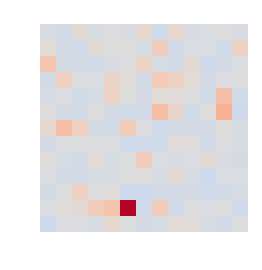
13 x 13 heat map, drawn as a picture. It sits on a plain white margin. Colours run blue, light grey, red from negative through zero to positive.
Seam: none. Roughest part: bottom middle. Calmest part: bottom right. Histogram: skewed, a long tail of high values. Mirror symmetry: none.
